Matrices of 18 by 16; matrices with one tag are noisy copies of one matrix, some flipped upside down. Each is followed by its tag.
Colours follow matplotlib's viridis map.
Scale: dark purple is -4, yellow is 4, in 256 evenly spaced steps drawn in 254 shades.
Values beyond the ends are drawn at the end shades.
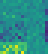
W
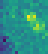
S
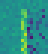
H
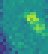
S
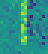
H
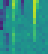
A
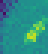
S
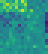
W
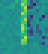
H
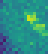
S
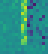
H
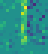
H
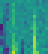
A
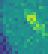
S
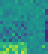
W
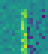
H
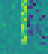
H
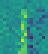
H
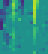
A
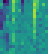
A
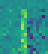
H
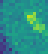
S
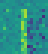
H
